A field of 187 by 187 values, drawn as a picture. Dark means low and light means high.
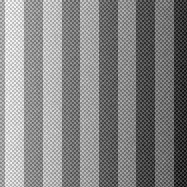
On average the colour sits 50% of the way up the scale. Stripes running up and down repeat 5 times from left to right. There is an overall slope up to the left.
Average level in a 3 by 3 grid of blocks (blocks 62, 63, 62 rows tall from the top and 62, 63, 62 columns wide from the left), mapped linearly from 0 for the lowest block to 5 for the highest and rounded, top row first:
5 2 0 | 5 2 0 | 5 2 0
